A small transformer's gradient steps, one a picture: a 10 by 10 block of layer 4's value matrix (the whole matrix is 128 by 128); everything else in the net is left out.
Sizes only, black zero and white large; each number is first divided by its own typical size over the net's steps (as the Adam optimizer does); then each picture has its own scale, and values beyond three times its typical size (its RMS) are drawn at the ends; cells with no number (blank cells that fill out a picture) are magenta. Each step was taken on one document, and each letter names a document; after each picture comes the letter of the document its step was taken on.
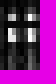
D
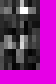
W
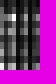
D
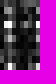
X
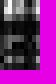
X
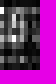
W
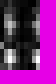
X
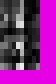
W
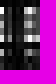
D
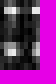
X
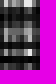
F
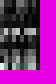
F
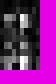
W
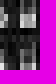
W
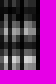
F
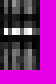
F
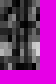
X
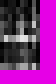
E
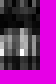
E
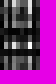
F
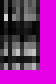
F
